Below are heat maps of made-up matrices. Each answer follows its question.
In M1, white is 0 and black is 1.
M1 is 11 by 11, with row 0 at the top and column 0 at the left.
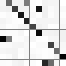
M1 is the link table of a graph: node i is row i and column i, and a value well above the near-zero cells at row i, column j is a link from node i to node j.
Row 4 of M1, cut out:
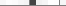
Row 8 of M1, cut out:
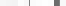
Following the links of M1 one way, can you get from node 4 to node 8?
no
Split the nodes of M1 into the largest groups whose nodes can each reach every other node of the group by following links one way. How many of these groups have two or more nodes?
2
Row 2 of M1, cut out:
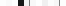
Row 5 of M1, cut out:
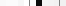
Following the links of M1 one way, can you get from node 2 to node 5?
yes
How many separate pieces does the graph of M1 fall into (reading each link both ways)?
2
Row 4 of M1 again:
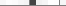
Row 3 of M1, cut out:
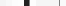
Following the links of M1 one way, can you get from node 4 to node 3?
yes
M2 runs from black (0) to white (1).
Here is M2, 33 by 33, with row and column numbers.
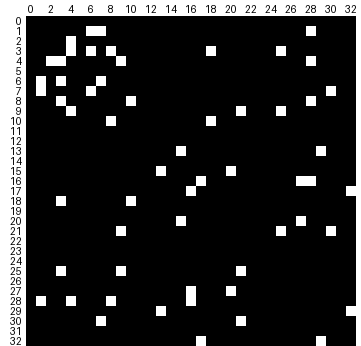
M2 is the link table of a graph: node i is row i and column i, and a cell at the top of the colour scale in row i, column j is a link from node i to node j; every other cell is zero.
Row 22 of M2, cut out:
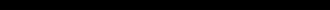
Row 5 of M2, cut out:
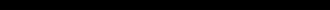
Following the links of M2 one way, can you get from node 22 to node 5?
no
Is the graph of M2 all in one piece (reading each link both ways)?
no
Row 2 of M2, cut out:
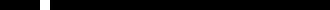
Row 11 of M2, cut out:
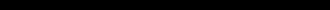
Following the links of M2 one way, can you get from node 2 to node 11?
no
